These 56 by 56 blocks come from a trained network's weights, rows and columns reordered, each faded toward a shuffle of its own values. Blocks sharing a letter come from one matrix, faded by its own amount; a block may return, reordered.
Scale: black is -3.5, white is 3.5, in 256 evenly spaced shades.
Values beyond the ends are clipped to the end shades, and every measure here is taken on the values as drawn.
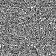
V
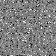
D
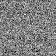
V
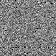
V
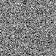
V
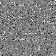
D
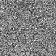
V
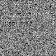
V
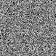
V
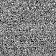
V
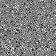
D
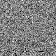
V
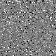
D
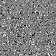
D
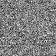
V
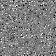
D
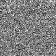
V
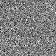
V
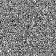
V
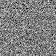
V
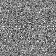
V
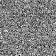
V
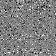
D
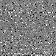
D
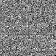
V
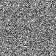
V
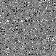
D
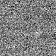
V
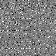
D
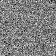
V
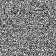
V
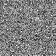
V
